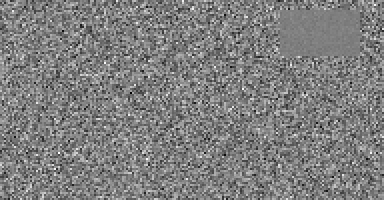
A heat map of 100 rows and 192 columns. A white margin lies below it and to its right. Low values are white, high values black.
No overall slope runs across the table. Fine speckle covers the field. An odd patch, calmer than its surroundings, sits in the top right. No single row or column stands out from its neighbours. No regular stripes run through it. The top right is the smoothest part.
